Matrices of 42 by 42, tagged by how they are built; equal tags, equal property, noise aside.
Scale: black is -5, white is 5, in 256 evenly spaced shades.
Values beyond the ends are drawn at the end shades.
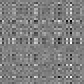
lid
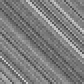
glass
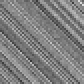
glass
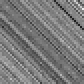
glass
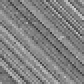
glass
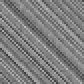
glass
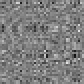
lid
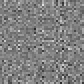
lid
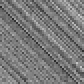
glass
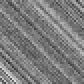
glass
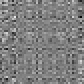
lid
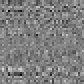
lid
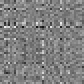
lid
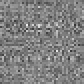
lid
